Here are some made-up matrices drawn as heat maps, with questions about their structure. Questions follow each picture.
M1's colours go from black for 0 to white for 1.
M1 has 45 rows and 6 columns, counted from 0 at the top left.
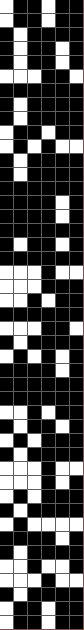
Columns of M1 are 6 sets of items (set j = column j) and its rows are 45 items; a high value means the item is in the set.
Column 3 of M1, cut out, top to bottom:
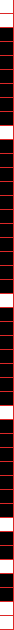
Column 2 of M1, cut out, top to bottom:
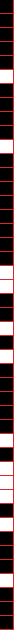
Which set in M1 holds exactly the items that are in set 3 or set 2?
0
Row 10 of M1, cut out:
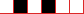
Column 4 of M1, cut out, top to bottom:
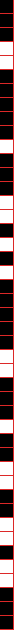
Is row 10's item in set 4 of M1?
yes
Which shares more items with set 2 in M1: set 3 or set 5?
set 5
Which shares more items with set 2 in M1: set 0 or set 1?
set 0
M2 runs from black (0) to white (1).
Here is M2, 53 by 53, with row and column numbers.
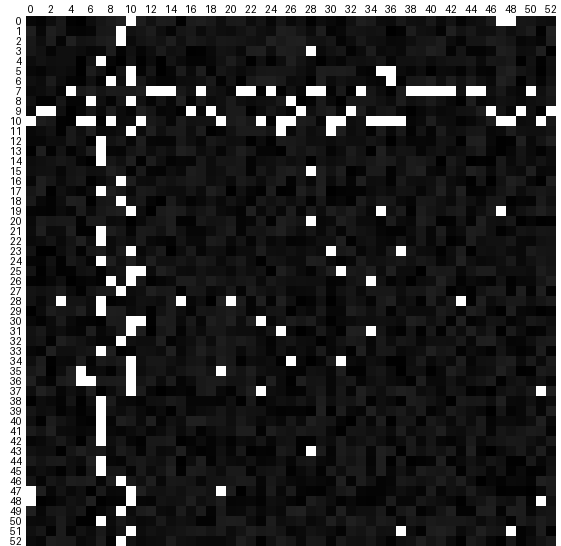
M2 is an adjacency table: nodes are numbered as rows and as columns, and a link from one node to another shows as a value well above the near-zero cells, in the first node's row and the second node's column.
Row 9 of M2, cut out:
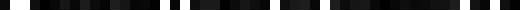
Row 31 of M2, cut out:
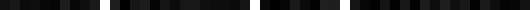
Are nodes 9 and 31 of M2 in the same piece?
no
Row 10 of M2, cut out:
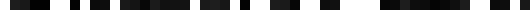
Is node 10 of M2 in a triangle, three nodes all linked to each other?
yes
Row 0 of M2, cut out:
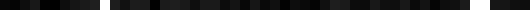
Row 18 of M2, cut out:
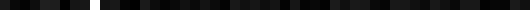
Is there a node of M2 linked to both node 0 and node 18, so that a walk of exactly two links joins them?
no
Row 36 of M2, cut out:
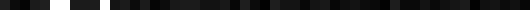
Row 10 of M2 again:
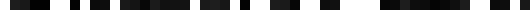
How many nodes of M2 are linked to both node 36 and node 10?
2
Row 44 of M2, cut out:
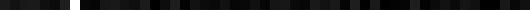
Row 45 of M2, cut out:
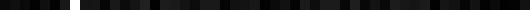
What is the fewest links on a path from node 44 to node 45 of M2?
2
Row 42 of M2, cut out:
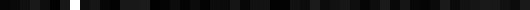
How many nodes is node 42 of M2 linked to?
1
